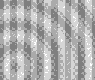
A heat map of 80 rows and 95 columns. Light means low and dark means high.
Concentric rings centre on the bottom left. Stripes running up and down repeat 7 times from left to right. Overall the values sit about 30% of the way up the scale.
